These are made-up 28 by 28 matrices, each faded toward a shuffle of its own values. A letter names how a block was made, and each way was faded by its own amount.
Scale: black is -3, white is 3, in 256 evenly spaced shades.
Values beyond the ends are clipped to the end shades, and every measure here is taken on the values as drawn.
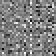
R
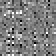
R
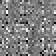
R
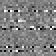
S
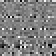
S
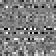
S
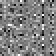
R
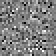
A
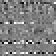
S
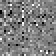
A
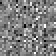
R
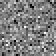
A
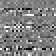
S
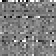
S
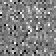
A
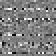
S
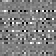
S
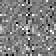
A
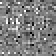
A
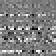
S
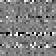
S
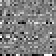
S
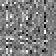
R
